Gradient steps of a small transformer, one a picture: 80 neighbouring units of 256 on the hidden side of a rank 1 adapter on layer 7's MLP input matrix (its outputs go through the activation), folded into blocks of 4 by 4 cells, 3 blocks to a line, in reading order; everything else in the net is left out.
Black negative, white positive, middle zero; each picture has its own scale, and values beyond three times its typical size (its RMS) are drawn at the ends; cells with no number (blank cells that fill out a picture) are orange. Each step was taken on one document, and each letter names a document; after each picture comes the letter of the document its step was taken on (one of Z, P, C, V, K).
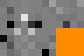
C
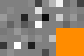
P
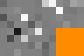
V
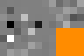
C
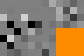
C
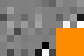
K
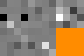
K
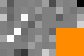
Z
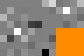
C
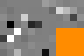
C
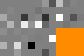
P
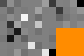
Z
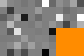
K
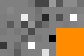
P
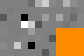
P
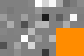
P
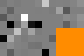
C
